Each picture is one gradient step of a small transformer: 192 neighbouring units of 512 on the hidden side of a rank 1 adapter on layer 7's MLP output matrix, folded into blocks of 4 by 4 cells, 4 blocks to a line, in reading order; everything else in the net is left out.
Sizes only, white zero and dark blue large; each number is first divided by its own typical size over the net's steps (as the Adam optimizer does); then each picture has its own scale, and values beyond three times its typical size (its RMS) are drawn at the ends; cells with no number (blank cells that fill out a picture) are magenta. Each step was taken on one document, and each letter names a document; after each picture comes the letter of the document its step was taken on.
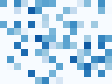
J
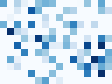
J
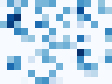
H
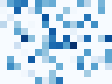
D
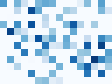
J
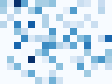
D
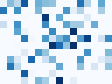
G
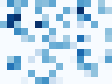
H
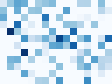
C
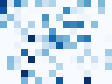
G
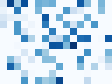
G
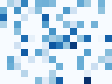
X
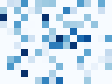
X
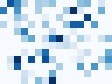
G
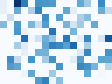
D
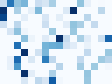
X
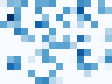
H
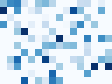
G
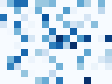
X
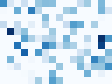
C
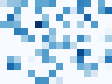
H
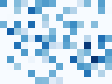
J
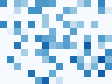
J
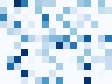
C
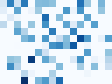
G
